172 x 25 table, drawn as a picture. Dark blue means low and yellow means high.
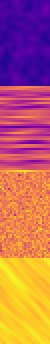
The table splits into 4 rows of 1 panel. Panel 1,1: very low, blotchy, faint in contrast. Panel 2,1: middling, streaked across, strong in contrast. Panel 3,1: high, fine-grained. Panel 4,1: very high, slanting down to the right, faint in contrast.
